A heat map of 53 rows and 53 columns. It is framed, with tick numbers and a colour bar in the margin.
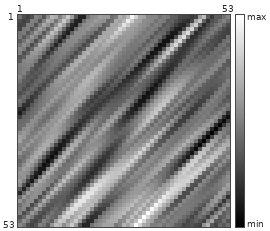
The bottom middle is the ninth with the highest average. The grain runs diagonally up to the right. Overall the values sit about 50% of the way up the scale. Neither half mirrors the other. The histogram is bell-shaped.
